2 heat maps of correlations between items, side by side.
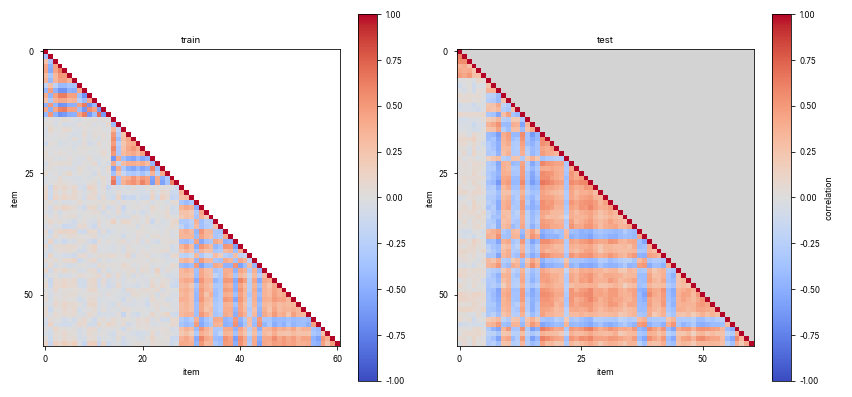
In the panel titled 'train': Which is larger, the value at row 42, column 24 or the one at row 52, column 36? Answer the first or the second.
the first
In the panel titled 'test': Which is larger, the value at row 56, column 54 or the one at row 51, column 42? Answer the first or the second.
the second
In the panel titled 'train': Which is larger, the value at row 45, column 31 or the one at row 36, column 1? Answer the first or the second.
the second
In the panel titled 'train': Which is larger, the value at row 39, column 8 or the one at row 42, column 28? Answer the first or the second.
the first
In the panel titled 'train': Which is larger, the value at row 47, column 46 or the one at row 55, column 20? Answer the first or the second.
the first
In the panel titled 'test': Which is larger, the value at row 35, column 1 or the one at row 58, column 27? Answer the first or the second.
the second
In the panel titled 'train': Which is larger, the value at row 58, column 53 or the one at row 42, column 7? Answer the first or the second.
the first
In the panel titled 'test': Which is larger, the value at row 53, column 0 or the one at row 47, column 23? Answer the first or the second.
the second
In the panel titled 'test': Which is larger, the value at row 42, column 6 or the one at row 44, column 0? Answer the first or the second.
the second
